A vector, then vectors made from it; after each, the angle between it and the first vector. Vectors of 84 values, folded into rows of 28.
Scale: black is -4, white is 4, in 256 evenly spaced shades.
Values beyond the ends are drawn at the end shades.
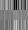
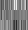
nearly opposite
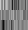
partly aligned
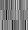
partly opposed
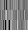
orthogonal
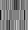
partly aligned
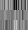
nearly parallel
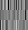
partly aligned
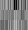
nearly parallel
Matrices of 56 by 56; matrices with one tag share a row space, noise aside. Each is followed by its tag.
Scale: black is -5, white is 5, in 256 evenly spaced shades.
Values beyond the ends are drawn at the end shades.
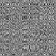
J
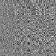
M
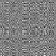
J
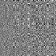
M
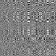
M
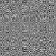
J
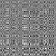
J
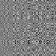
M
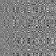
M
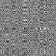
J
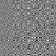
M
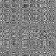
J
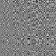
M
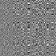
M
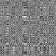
J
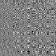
M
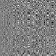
M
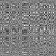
J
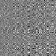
M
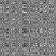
J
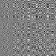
M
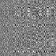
M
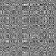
J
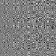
M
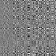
M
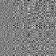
M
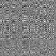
J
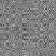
J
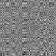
J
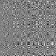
M
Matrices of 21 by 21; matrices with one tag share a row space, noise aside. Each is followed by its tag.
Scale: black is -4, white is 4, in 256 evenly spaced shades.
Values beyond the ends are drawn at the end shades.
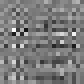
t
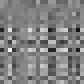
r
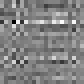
t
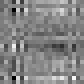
t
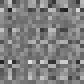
r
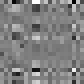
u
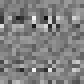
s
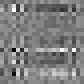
t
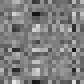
u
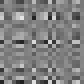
s
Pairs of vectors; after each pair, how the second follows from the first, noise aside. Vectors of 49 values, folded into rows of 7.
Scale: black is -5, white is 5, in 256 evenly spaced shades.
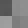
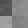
copied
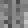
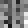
scaled up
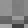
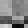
scaled up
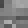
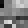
scaled up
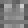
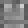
copied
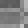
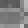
copied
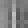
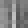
copied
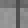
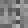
sign-scrambled
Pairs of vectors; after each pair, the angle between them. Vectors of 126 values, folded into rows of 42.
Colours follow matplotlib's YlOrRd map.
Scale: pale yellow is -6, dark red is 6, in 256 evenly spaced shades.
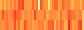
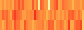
nearly parallel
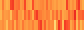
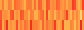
partly opposed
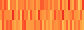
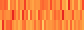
nearly parallel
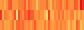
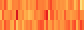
nearly opposite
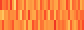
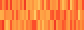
partly aligned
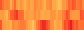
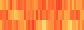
nearly opposite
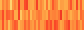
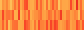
nearly parallel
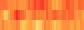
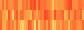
partly aligned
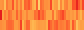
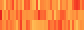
nearly parallel
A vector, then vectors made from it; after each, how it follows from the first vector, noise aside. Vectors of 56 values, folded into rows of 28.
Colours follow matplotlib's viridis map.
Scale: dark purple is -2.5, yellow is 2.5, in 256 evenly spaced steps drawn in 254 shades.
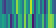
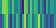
reversed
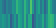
shrunk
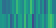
shrunk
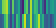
reversed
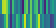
reversed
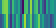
reversed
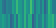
shrunk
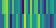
reversed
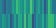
shrunk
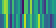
reversed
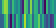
reversed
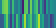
reversed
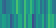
shrunk
